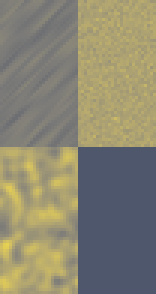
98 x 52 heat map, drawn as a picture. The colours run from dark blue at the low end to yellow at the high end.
The table splits into 2 rows of 2 panels. Panel 1,1: middling, slanting up to the right, faint in contrast. Panel 1,2: high, fine-grained, faint in contrast. Panel 2,1: high, blotchy. Panel 2,2: low, flat.
